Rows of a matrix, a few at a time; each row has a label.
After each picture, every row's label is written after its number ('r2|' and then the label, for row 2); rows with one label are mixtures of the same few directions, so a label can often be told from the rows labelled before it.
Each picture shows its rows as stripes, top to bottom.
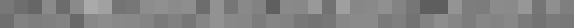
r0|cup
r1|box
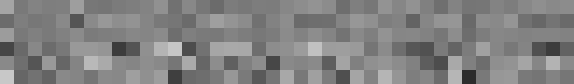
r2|box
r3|box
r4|box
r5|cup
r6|cup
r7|box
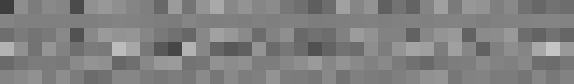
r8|box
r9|cup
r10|box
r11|cup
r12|cup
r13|cup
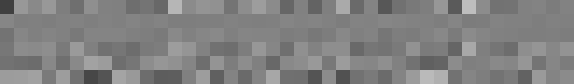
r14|box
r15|box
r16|box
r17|box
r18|cup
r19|cup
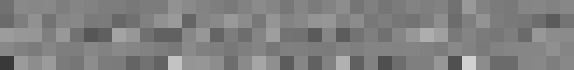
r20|box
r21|cup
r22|cup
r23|cup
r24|box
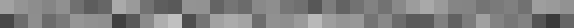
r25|cup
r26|cup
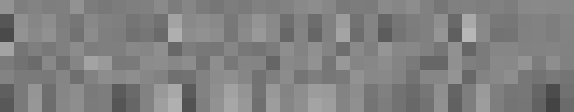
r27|box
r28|box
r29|box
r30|box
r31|cup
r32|box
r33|cup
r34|cup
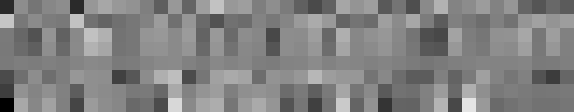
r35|box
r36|box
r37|cup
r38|cup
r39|cup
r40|cup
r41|box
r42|box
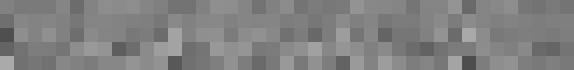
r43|box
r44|box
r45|box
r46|cup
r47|box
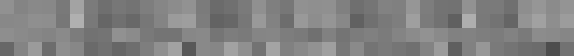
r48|box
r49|box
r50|cup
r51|cup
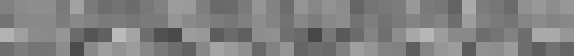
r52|box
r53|box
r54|cup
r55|box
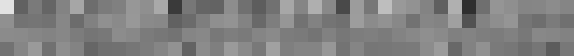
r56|box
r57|box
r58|cup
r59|cup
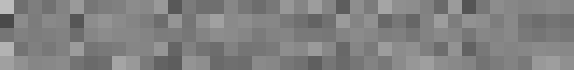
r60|box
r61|box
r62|box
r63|box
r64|cup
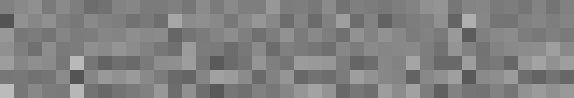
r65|cup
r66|box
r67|box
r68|cup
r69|box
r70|box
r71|box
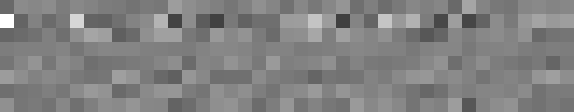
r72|box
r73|box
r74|cup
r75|box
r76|cup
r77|cup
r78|cup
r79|box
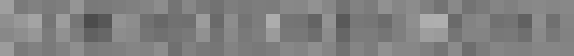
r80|box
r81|cup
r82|cup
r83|box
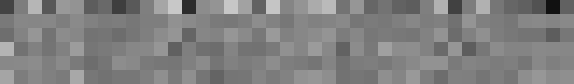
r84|cup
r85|box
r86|cup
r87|box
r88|cup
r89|box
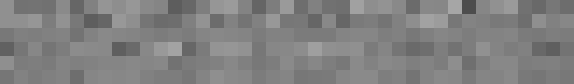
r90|box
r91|cup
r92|box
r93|cup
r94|box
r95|box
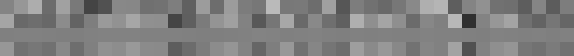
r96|cup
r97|box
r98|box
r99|box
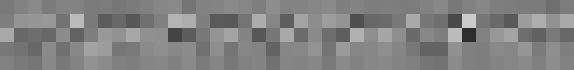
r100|cup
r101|box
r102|box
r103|cup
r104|cup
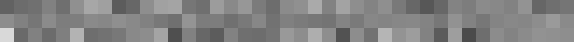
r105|cup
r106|cup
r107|box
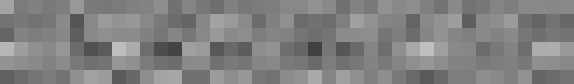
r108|box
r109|box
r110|box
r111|cup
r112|cup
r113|cup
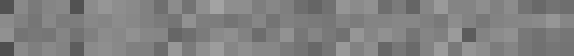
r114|box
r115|cup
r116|box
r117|box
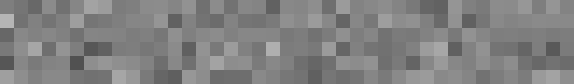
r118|cup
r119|box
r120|box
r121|cup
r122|box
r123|cup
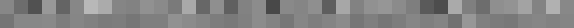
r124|cup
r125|box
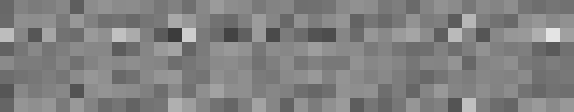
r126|box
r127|box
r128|cup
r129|cup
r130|box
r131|cup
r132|box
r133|box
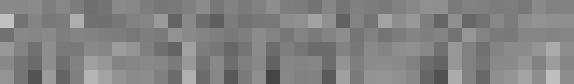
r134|cup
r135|box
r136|box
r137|cup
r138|cup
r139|cup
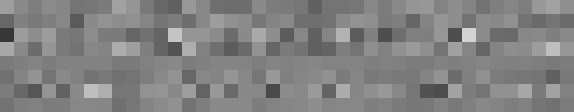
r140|cup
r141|box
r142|box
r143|cup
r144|cup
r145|cup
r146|cup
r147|cup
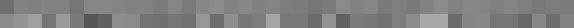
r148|box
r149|cup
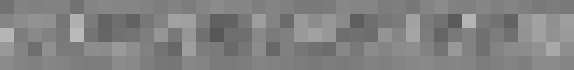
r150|box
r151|box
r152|box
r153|cup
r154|cup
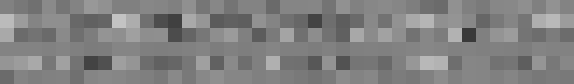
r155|cup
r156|cup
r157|box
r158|cup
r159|cup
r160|box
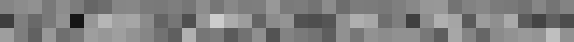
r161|cup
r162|box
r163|cup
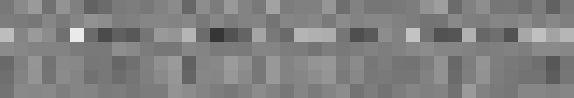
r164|cup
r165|cup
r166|box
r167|cup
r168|cup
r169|cup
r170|box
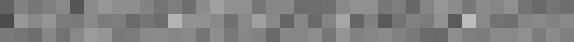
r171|box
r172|box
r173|cup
